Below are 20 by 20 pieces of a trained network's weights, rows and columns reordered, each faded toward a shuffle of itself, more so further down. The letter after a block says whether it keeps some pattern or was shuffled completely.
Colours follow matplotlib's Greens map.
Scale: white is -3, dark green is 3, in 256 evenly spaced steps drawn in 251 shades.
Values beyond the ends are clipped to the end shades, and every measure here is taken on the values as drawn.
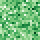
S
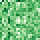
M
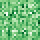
M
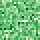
S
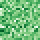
M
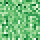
M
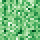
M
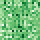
M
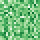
M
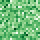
S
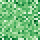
M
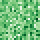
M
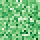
S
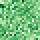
S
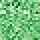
M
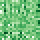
M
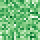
M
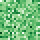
M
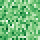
M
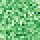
S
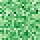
S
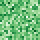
S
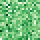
M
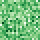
S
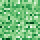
M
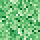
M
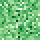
S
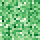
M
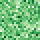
S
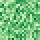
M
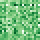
M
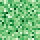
S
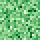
S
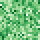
S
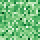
S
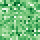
M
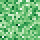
S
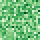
S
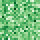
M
